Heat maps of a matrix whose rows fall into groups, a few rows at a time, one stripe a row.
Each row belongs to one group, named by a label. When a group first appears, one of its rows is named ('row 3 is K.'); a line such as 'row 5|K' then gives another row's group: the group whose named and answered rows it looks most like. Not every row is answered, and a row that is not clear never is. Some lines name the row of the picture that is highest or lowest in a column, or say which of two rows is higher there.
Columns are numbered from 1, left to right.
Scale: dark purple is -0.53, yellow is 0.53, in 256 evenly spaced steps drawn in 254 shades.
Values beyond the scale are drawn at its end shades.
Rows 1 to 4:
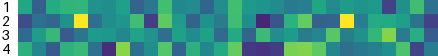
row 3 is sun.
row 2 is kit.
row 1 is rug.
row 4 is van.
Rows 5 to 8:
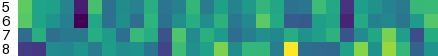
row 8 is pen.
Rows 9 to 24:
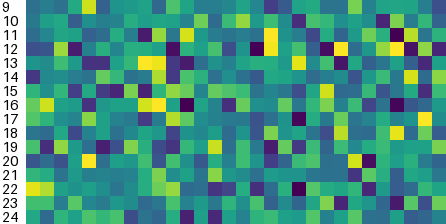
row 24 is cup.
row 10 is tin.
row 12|sun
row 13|pen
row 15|van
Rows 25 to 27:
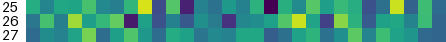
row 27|kit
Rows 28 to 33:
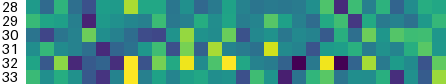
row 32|van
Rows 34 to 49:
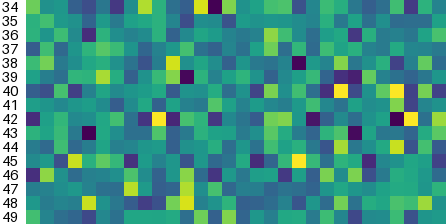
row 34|tin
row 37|cup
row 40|sun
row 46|cup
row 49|tin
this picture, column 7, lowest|34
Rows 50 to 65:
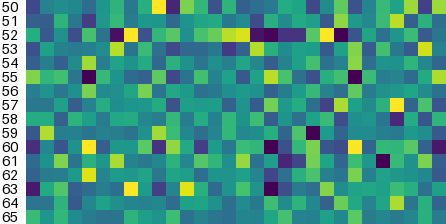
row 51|sun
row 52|van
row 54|kit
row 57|sun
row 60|kit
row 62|kit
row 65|rug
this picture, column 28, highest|50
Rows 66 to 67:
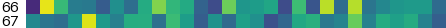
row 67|kit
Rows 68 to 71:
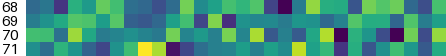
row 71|pen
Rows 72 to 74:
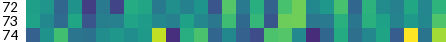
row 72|tin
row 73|tin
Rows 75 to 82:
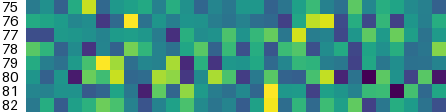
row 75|kit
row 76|van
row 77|pen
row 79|cup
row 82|cup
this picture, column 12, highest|81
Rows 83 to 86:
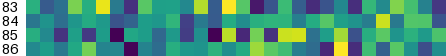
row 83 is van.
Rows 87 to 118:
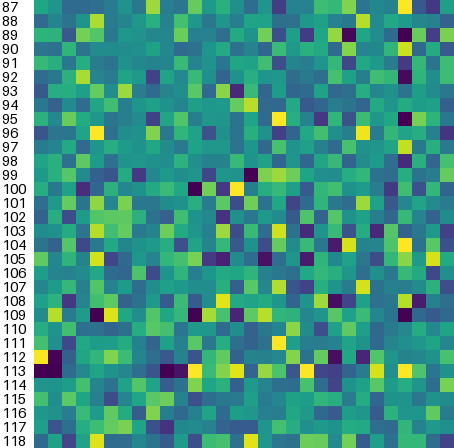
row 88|kit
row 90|sun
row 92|rug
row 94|van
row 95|rug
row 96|kit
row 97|sun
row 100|tin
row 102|cup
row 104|sun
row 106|van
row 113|pen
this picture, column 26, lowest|100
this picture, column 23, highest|104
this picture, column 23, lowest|89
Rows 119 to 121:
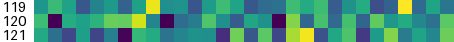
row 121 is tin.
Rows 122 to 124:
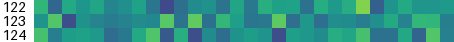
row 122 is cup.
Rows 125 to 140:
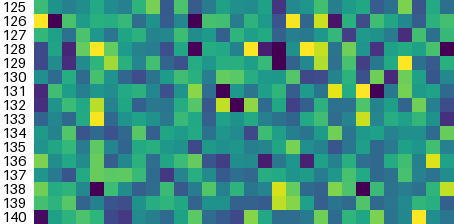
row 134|van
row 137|cup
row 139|rug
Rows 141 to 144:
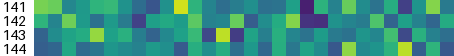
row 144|sun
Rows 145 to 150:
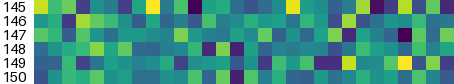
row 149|sun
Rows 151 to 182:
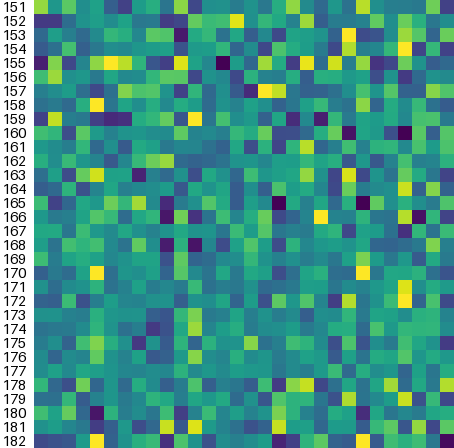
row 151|rug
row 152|pen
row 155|cup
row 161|tin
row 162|pen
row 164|sun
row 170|kit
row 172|sun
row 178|tin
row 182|kit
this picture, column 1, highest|151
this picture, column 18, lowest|165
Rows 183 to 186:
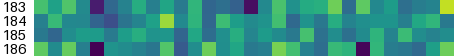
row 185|pen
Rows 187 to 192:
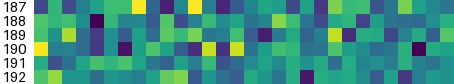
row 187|cup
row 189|van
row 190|tin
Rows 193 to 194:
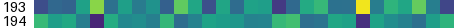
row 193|kit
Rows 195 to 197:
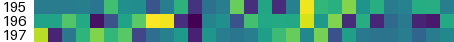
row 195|tin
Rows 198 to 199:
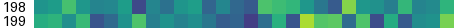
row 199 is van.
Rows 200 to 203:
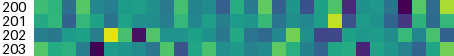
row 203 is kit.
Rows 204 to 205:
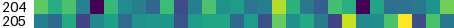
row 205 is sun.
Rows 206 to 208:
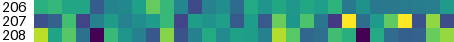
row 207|sun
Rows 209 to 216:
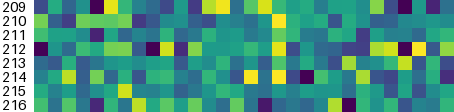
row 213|sun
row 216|van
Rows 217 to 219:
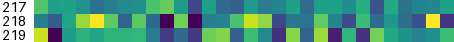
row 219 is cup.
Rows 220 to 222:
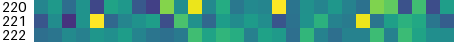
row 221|kit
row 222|pen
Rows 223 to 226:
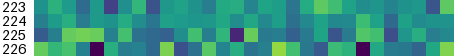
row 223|van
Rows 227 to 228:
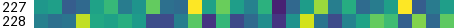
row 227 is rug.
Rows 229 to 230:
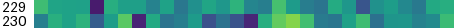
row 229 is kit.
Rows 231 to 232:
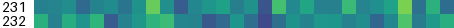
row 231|sun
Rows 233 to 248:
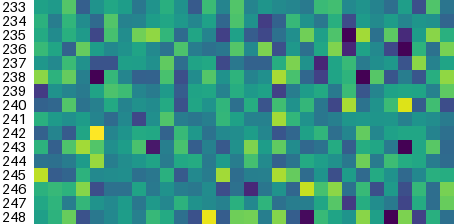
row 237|rug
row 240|sun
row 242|kit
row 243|rug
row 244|kit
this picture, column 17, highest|236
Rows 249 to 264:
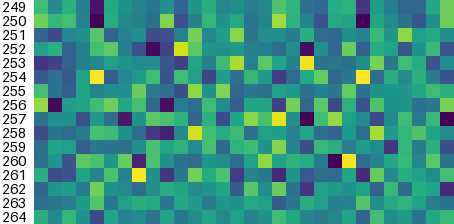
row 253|pen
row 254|kit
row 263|kit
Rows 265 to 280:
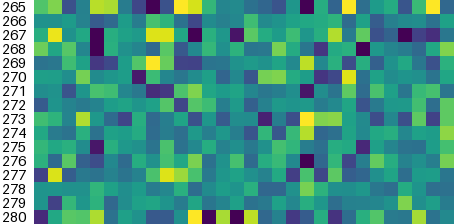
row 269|pen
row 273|van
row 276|van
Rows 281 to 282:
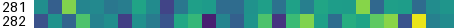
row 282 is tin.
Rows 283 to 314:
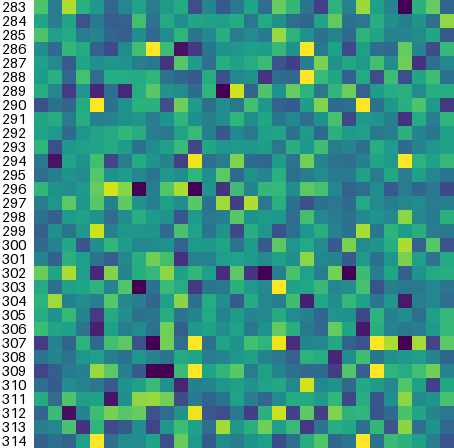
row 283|rug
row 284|van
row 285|rug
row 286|pen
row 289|tin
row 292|cup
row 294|pen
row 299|kit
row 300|sun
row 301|pen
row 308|kit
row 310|pen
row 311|pen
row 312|cup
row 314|kit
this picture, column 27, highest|294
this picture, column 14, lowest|289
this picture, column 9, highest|286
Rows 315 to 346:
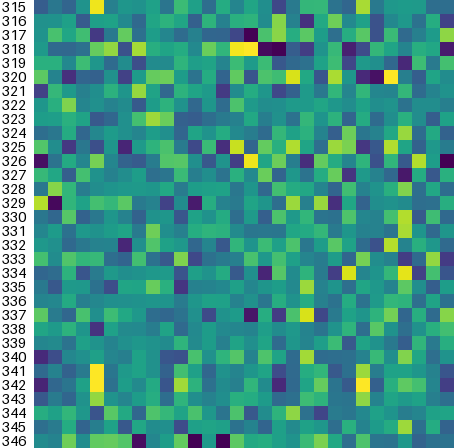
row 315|kit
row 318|van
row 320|tin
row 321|cup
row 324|sun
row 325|tin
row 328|sun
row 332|tin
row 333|rug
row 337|tin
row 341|kit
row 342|kit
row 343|kit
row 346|cup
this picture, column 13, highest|318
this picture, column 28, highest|326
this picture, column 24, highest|342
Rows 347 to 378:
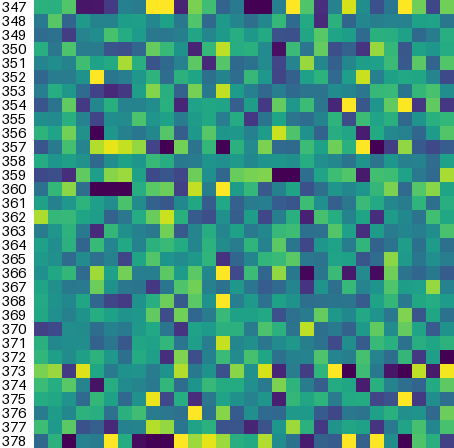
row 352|kit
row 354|sun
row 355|van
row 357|cup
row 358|pen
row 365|tin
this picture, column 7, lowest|360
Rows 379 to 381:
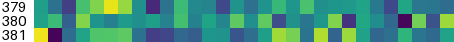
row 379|cup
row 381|cup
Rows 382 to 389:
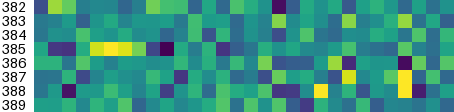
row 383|sun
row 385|cup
